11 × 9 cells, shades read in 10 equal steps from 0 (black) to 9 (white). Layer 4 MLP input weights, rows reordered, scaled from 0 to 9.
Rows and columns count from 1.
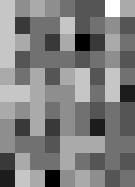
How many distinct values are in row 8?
6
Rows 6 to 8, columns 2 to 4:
7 6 5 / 5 6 4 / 2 6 2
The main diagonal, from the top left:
7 2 4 4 6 7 3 4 4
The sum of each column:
60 51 56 36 59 47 38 58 38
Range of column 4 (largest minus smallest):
5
